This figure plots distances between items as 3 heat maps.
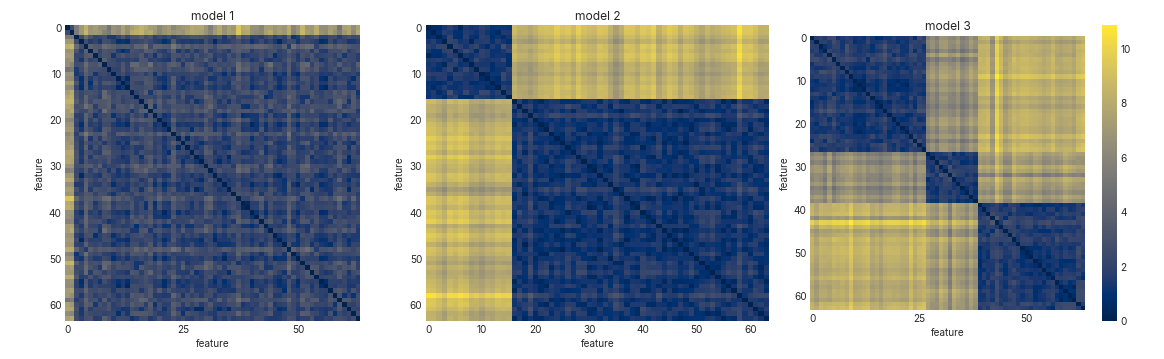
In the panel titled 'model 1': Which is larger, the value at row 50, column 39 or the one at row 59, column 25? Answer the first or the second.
the second
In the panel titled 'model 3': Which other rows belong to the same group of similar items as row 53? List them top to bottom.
39, 40, 41, 42, 43, 44, 45, 46, 47, 48, 49, 50, 51, 52, 54, 55, 56, 57, 58, 59, 60, 61, 62, 63
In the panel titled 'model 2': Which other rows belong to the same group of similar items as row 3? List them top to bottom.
0, 1, 2, 4, 5, 6, 7, 8, 9, 10, 11, 12, 13, 14, 15
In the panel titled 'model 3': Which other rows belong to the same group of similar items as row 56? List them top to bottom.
39, 40, 41, 42, 43, 44, 45, 46, 47, 48, 49, 50, 51, 52, 53, 54, 55, 57, 58, 59, 60, 61, 62, 63
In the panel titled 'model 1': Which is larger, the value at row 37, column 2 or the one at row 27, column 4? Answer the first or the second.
the first
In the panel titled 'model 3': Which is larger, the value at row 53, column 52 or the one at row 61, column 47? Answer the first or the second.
the second
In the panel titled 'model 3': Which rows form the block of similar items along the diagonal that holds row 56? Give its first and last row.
39 to 63
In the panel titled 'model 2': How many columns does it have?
64
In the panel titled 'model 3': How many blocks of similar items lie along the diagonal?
3
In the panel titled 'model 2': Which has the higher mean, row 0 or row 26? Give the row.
0
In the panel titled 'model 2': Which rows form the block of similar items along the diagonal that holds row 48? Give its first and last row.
16 to 63
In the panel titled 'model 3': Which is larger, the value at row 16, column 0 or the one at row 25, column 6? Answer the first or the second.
the second
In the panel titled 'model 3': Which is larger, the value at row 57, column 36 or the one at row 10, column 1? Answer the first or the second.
the first
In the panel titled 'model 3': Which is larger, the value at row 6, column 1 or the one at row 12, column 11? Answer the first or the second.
the first
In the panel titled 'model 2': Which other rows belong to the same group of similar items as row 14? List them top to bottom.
0, 1, 2, 3, 4, 5, 6, 7, 8, 9, 10, 11, 12, 13, 15
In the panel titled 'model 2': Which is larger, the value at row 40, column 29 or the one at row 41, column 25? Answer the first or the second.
the first
